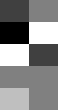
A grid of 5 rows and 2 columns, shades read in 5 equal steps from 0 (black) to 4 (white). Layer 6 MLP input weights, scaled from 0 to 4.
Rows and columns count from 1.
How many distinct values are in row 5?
2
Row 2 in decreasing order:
4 0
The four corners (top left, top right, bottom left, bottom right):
1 2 3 2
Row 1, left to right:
1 2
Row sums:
3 4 5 4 5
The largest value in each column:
4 4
